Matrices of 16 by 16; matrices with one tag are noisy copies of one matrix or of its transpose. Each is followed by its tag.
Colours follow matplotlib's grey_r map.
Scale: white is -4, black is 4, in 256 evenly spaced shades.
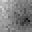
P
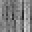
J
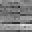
J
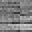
J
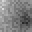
P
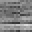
J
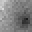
P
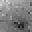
P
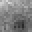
P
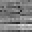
J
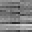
J
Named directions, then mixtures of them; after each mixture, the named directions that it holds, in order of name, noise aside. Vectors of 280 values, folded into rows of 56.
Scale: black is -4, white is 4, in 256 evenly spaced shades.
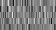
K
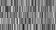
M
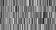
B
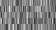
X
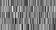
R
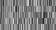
B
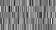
B, K, X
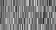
B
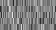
B, K, X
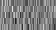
R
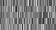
B, R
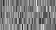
B, R, X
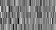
K, M, X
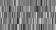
B, K, X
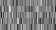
B, K, X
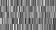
M, R, X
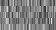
B, K, R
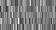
K, M, X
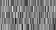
R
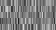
M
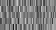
M, R, X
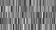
B, M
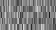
B, R, X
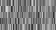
M
